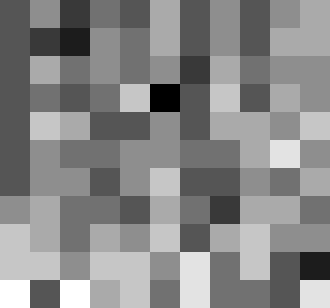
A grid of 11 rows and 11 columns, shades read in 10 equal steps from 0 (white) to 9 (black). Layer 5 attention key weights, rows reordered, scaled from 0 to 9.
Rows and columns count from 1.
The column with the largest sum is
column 7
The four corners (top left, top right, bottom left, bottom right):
6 3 0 1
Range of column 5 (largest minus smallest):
4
